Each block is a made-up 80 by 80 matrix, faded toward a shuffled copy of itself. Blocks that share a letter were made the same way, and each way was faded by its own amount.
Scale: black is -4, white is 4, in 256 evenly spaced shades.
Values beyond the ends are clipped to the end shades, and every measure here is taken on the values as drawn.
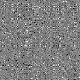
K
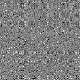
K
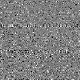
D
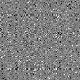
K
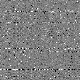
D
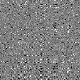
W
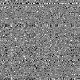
D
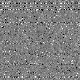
D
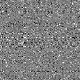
D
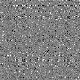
W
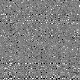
W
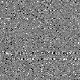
D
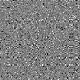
K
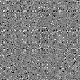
K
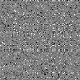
K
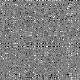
W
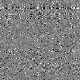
D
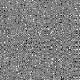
K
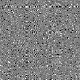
K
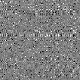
K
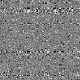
D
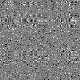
K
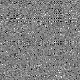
D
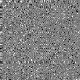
K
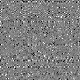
K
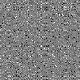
K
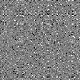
K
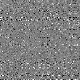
W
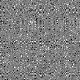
K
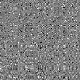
K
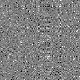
K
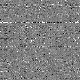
D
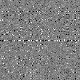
W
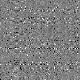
W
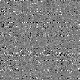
W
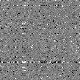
W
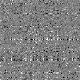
W
